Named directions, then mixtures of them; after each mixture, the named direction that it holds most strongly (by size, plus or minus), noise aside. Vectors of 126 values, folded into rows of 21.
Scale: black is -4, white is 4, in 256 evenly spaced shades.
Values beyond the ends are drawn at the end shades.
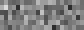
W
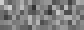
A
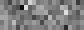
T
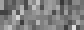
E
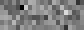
T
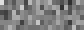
E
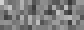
A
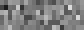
W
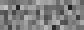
W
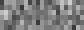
E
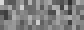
A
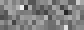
T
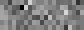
T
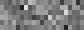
T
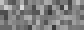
A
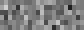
W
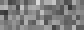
W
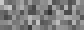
A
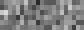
E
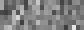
E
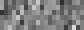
E
